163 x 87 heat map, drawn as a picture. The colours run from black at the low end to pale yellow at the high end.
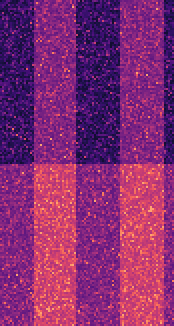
On average the colour sits 40% of the way up the scale. Stripes running up and down repeat 2 times from left to right. The bottom right is the ninth with the highest average. The bottom part is higher, past a seam about 50% of the way down.
